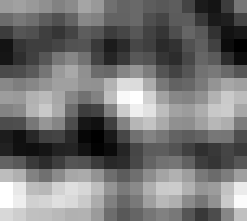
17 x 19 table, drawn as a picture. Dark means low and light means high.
The ninth with the lowest average is the top right. Stripes running across repeat 2 times from top to bottom. No lone cell stands out from its neighbours.
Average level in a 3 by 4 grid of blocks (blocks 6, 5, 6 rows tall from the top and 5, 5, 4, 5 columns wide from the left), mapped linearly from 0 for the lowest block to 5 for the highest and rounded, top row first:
1 2 1 0
3 2 5 4
4 3 3 3
